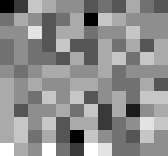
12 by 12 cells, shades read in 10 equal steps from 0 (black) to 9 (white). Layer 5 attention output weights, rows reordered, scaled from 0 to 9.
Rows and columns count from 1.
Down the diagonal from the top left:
0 6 8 3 3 5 6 5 6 5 7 5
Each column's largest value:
9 7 8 9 7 7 9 8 7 7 8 7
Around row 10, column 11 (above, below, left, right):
5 7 5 7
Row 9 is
6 3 5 5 6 4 7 2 6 1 5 6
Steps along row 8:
down down up down up down up up down up same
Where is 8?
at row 3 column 3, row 10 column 11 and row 12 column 8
